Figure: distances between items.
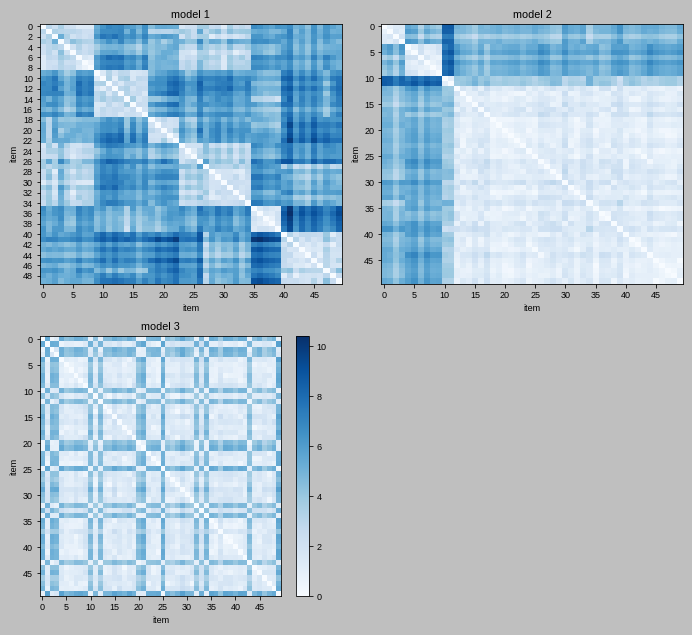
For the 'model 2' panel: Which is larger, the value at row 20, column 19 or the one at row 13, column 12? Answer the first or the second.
the second
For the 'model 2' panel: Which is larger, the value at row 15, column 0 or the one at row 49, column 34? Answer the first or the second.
the first
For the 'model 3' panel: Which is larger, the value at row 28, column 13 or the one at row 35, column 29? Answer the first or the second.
the second
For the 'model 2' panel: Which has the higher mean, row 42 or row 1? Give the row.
1
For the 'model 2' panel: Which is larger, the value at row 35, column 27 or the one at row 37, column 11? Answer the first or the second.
the second
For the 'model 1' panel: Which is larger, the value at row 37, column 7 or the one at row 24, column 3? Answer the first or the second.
the first
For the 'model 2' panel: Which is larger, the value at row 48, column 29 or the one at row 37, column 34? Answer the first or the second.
the second
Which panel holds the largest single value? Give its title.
model 1
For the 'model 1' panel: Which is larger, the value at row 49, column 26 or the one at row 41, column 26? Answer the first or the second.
the second
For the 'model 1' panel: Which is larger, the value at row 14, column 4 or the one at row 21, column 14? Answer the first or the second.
the second
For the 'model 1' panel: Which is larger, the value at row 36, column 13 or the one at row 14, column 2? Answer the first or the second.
the second
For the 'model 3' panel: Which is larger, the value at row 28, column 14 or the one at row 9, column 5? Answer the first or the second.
the second
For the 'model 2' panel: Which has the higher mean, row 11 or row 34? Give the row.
11
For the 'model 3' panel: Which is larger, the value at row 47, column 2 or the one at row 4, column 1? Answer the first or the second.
the first
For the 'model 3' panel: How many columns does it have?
50
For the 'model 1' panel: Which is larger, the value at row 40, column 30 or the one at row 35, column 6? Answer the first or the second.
the second
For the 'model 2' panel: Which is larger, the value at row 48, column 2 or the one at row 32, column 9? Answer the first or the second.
the second
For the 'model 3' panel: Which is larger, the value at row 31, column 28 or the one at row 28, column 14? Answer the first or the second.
the first
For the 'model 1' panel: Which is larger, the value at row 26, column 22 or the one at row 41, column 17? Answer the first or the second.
the second
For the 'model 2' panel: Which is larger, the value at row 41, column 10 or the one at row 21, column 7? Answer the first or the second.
the second
